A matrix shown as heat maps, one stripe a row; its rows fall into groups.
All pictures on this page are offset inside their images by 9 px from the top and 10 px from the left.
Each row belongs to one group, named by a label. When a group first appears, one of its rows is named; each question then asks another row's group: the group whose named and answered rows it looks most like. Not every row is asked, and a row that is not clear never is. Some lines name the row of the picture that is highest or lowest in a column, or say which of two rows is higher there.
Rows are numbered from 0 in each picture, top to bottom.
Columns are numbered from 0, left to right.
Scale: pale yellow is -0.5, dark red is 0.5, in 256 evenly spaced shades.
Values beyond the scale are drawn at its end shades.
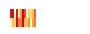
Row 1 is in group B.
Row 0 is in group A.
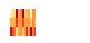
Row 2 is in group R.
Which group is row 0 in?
B
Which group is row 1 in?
B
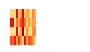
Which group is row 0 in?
B
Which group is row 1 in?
A
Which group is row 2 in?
B
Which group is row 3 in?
R
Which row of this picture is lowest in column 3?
3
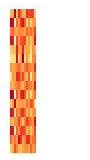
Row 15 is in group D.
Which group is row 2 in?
R
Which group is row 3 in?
A
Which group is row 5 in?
B
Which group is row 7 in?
B
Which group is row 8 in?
D
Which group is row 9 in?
A
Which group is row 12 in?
D
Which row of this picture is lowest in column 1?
5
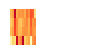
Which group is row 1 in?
D
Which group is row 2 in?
D
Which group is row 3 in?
B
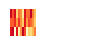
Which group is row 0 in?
R
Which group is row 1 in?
R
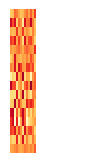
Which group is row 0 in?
D
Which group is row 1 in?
R
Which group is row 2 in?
B
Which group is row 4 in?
D
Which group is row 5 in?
D
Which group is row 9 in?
B
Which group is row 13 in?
R
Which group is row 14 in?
B
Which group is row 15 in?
D
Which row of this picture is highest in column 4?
6
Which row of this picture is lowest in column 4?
12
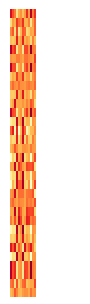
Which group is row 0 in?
R
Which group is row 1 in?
B
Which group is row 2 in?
A
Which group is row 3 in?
B
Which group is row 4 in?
R
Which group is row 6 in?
R
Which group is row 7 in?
B
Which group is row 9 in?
B
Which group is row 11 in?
R
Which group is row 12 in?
B
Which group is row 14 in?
B
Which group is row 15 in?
D
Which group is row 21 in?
R
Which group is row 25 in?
B
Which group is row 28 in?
R
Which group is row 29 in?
R
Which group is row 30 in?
A
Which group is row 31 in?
D
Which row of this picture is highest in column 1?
13
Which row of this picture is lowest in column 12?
20
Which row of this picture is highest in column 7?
26
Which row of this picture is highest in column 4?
23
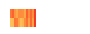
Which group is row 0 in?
R
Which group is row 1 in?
D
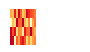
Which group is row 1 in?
B
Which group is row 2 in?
R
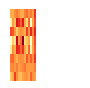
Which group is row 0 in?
D
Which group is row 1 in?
B
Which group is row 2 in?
R
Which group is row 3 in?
B
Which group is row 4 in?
B
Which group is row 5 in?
R
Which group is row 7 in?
D
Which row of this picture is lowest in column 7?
3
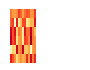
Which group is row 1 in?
A
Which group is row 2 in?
R
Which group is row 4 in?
B
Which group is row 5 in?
R
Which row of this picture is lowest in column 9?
1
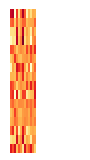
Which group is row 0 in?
A
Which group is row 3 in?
B
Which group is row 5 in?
D
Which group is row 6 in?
B
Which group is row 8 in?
R
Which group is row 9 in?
A
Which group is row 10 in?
R
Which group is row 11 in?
D
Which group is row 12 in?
D
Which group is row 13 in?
A
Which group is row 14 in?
B
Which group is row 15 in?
R
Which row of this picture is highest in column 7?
15
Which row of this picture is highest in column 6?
3
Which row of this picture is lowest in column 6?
15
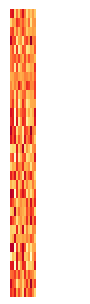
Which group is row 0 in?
A
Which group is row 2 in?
A
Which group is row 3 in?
R
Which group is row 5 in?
R
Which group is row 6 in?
A
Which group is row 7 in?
D
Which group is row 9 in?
A
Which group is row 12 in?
A
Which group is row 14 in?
R
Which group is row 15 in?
B
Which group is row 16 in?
A
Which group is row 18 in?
R
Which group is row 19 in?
B
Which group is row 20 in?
A
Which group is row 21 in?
R
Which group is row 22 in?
D
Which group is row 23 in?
R
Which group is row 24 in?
B
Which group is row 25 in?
D
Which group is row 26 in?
A
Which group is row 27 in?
B
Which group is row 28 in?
A
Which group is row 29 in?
R
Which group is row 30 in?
R
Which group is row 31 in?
R
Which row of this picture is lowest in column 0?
27
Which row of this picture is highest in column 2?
22
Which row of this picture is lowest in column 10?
27
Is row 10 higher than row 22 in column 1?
Yes
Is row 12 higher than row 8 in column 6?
Yes
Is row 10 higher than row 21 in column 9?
No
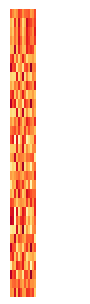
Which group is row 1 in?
D
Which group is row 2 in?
D
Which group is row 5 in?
A
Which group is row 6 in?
R
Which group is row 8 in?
D
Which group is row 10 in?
R
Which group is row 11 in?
B
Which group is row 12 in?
D
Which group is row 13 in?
R
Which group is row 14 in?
A
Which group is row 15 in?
B
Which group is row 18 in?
D
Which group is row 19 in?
B
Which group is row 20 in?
D
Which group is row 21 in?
R
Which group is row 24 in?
B
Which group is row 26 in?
R
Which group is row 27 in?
A
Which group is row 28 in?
B
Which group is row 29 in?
R
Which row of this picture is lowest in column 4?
14
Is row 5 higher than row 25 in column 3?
Yes
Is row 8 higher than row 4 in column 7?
Yes
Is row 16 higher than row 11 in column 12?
No
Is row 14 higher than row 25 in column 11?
No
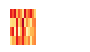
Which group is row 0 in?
R
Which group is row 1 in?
B
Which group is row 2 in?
A
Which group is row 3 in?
B
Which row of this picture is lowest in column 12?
0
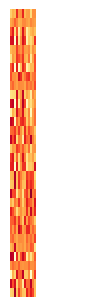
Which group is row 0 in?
B
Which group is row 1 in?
D
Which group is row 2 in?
A
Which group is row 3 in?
A
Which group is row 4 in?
B
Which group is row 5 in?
B
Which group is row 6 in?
A
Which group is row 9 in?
B
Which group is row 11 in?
B
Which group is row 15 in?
B
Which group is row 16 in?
A
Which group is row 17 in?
A
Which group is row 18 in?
D
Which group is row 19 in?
D
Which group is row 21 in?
D
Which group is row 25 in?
R
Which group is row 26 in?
D
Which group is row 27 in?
A
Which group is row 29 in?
B
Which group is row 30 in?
R
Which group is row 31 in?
D
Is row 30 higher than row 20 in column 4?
Yes
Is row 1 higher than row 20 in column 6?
Yes
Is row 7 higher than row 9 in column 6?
No
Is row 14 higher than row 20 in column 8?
No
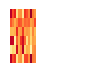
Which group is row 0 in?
R
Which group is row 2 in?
B
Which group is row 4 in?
B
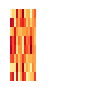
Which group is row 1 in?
A
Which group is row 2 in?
D
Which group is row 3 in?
R
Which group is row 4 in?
R
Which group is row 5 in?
A
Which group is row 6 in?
B
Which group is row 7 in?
A
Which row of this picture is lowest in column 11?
7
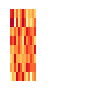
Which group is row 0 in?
A
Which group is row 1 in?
A
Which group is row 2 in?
D
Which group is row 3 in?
R
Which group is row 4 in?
D
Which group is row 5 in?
D
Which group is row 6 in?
D
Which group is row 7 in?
B
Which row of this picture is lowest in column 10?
7
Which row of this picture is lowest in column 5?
5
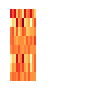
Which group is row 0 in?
R
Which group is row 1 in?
B
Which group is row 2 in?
A
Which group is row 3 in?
R
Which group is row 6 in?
B
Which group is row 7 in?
R
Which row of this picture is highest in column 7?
0
